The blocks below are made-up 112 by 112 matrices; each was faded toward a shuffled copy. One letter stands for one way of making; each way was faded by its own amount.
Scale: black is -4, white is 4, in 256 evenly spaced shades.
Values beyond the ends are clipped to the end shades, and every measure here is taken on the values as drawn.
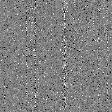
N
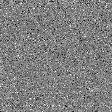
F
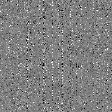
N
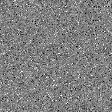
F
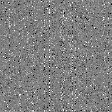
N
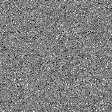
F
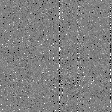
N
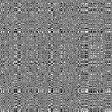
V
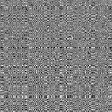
V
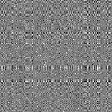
V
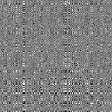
V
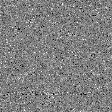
F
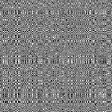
V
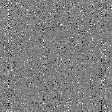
N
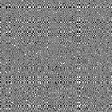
V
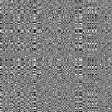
V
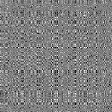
V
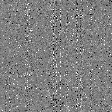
N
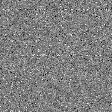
F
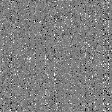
N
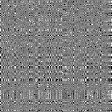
V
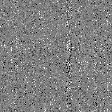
N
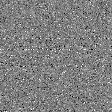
F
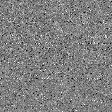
F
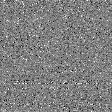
F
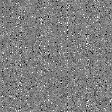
N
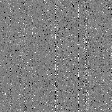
N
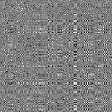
V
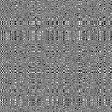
V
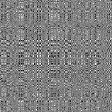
V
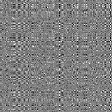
V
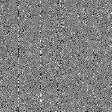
N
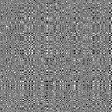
V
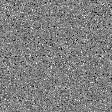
F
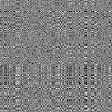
V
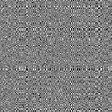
V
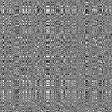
V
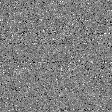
F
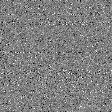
F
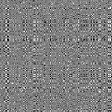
V
